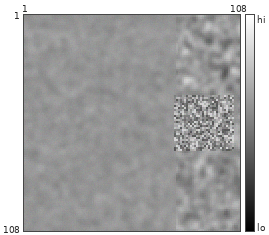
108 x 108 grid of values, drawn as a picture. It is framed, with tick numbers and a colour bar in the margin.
A few values lie far out on both sides of the bulk. No overall slope runs across the table. The left part is calmer, up to a seam about 70% of the way across. An odd patch, rougher than its surroundings, sits in the middle right. The halves do not mirror each other.
